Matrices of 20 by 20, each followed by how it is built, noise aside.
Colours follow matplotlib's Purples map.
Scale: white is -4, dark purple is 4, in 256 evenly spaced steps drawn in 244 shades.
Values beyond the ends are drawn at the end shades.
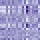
low rank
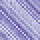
Toeplitz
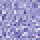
low rank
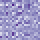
low rank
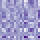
low rank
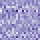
low rank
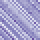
Toeplitz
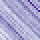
Toeplitz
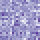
low rank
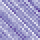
Toeplitz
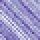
Toeplitz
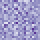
low rank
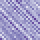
Toeplitz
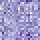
low rank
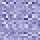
low rank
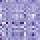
low rank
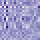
low rank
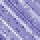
Toeplitz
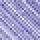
Toeplitz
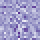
low rank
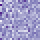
low rank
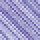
Toeplitz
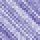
Toeplitz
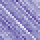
Toeplitz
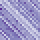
Toeplitz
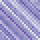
Toeplitz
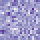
low rank
